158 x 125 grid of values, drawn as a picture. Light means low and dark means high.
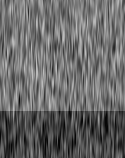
On average the colour sits 60% of the way up the scale. Streaks run downward. The bottom part is higher, past a seam about 70% of the way down.
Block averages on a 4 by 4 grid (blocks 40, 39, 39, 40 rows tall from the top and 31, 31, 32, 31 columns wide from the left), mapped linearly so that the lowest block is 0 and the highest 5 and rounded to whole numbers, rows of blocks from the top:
0 1 0 0 / 0 0 1 1 / 1 1 1 1 / 5 5 5 5
